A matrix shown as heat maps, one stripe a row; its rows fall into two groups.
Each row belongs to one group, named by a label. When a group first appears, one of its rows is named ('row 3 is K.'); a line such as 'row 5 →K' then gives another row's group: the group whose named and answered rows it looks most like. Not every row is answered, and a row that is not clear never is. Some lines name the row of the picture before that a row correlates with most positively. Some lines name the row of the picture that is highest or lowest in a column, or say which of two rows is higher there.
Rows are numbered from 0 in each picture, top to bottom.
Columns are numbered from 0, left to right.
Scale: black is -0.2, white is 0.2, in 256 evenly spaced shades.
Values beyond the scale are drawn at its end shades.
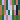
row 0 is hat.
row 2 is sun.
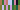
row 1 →sun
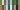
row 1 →sun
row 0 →sun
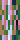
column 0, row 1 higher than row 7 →Yes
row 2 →hat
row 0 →hat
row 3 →hat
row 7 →hat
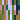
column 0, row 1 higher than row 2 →Yes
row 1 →hat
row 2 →sun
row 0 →hat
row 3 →sun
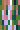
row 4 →sun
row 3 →hat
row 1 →hat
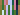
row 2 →sun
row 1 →sun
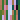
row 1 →hat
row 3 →hat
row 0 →hat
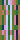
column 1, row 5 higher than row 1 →No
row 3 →sun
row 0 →hat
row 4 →sun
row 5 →sun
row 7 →sun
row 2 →sun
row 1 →sun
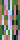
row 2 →hat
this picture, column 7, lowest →7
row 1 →sun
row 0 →sun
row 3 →hat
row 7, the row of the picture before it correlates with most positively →2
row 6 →sun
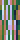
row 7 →sun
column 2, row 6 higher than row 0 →Yes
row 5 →hat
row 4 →hat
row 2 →sun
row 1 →sun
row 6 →sun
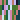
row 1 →sun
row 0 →hat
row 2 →hat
